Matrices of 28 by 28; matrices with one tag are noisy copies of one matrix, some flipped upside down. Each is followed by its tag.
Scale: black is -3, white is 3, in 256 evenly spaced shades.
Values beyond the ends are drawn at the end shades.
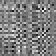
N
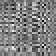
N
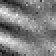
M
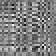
N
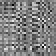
N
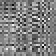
N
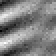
M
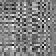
N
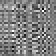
N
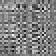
N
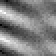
M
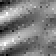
M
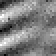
M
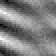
M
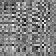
N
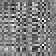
N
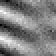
M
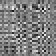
N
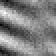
M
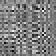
N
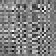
N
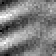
M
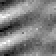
M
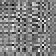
N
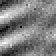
M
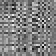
N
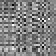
N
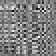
N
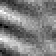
M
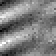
M
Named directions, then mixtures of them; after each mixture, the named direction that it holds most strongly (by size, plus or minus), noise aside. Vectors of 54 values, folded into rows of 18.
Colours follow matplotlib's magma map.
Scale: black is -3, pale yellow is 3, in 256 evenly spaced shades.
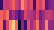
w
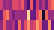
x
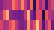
x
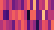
x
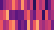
w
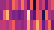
x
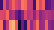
w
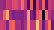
x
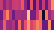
x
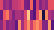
x
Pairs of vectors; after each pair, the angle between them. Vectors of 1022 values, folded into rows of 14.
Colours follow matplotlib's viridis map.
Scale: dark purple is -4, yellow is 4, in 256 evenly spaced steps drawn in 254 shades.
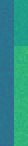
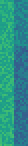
nearly opposite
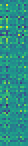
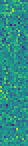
partly aligned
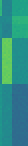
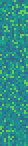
orthogonal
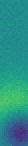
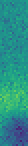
nearly parallel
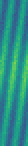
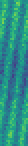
nearly opposite
